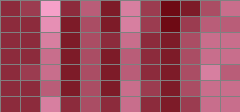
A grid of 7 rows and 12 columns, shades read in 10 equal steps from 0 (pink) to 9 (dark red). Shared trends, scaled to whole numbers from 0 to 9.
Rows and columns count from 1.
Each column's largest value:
7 7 4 8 5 8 4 7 9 8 5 4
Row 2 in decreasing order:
9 8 8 7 7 6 6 5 4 4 2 1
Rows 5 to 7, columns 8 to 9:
7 8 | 6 8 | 7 8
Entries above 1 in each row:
11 11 12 12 12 12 12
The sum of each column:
49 47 15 54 34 54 21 46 58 40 23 23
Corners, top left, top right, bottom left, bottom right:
7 3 7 3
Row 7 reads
7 7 2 7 5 7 3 7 8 6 3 3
